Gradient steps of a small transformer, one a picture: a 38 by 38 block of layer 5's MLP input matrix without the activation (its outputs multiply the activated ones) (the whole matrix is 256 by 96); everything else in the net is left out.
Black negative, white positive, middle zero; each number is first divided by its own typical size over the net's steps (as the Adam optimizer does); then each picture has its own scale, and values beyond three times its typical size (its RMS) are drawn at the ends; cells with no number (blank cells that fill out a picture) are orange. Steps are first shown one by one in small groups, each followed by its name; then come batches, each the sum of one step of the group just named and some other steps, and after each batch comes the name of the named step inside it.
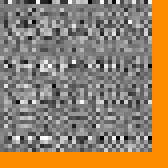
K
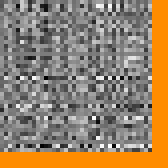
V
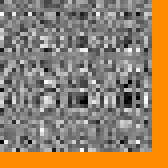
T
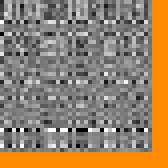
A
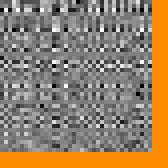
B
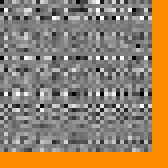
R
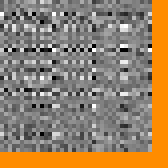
V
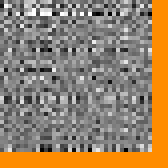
V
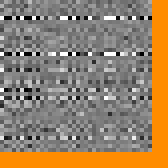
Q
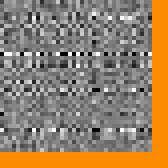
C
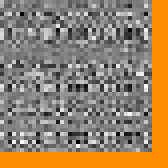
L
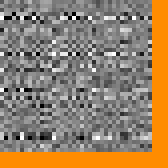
Q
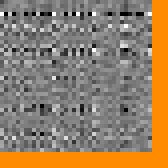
C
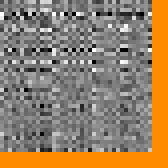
Q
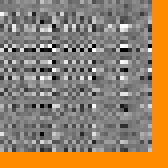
L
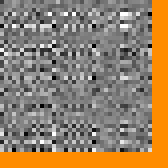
C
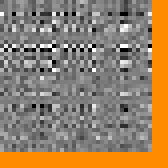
C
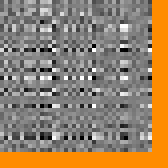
C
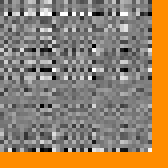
C
